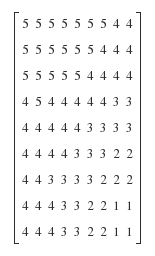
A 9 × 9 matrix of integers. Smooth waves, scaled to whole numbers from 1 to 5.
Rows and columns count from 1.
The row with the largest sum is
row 1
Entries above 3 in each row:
9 9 9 7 5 4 2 3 3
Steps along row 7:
same down same same same down same same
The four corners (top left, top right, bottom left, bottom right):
5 4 4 1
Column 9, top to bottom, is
4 4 4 3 3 2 2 1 1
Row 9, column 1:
4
